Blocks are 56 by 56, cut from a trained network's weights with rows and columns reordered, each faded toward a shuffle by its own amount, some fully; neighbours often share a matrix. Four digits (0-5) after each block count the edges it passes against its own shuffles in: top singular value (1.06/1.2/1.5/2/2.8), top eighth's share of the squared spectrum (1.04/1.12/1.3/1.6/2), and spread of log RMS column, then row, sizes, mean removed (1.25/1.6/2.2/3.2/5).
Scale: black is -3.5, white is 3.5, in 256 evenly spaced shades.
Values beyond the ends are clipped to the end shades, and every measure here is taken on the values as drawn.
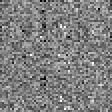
3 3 1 2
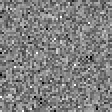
0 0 0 0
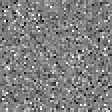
3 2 1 0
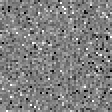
0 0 0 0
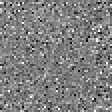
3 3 1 1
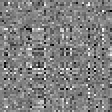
4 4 3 3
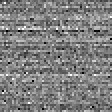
4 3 0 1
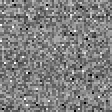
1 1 0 0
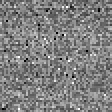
2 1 0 0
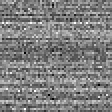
4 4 1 2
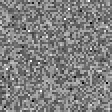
0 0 0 0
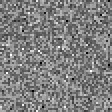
0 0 0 0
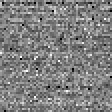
3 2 0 1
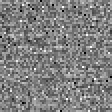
1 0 0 0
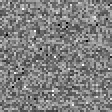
1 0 0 0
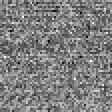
2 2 0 0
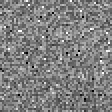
1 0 0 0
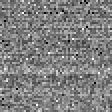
2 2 0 1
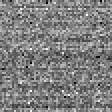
3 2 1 0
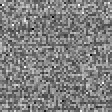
1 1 0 0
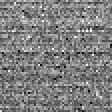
3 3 0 1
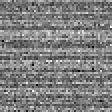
4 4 1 1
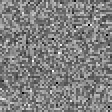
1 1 0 0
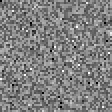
0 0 0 0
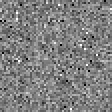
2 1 0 0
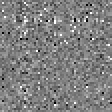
3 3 2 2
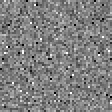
0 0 0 0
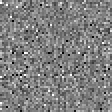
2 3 0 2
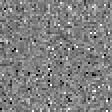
2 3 1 1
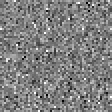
2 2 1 0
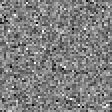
1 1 0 0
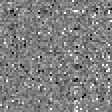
2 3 2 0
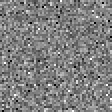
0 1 0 0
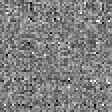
3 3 1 2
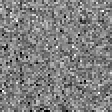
2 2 0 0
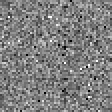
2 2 0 0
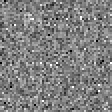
1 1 0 1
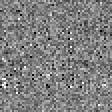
2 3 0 2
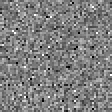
1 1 0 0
